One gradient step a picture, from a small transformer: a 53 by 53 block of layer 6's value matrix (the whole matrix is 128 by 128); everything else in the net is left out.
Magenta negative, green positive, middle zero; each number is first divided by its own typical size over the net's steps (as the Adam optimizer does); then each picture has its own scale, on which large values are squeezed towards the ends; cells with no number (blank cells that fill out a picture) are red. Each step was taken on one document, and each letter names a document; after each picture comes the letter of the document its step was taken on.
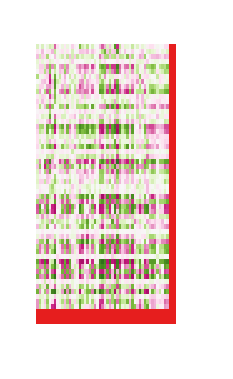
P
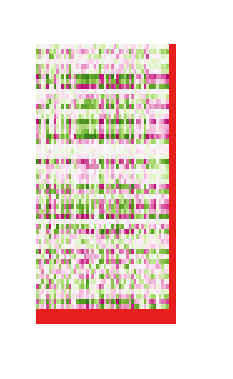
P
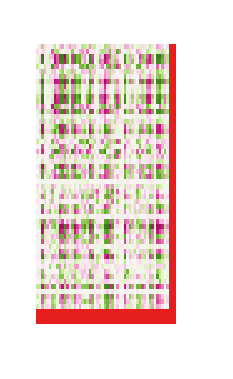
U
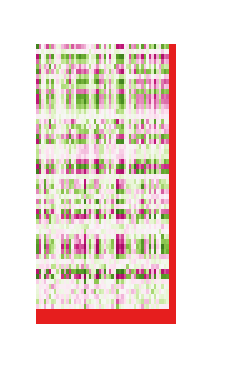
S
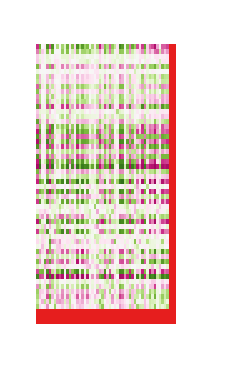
S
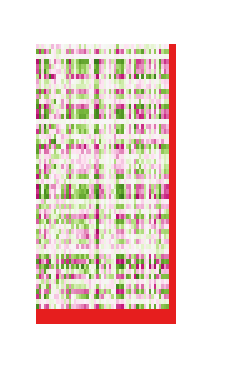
S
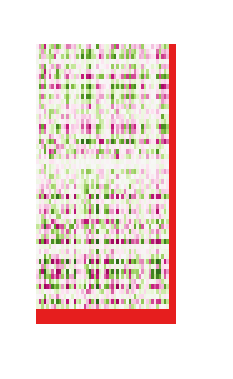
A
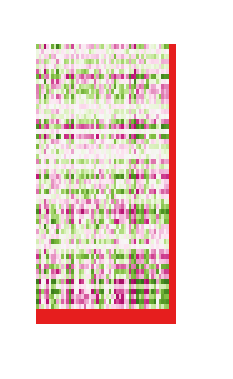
S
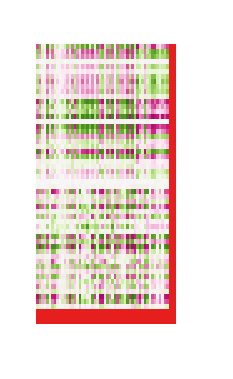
P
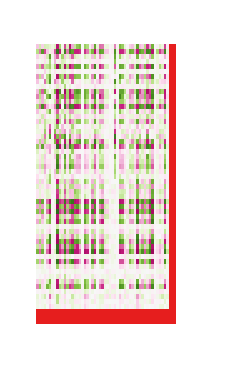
U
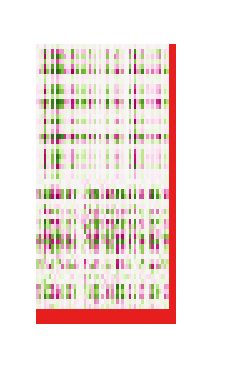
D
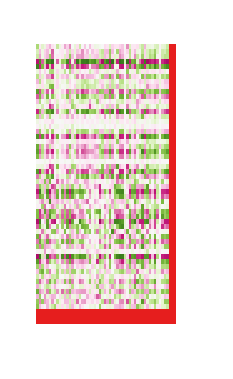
S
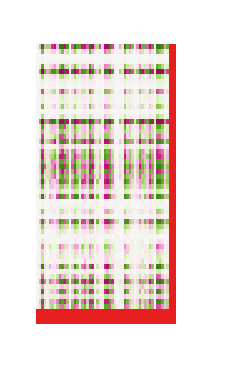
U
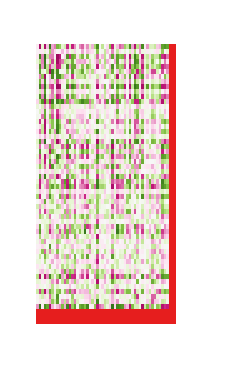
A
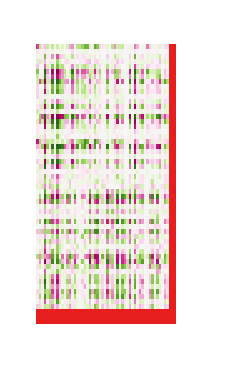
D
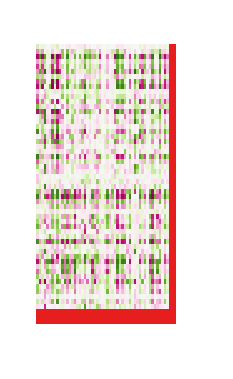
A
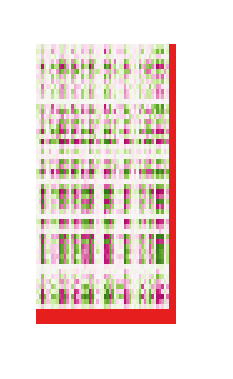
U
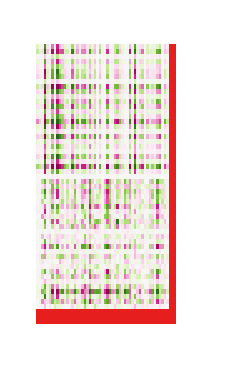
D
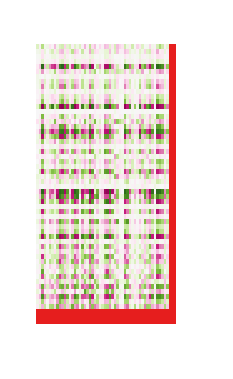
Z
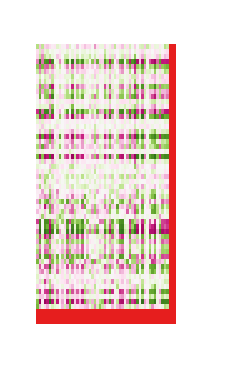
S
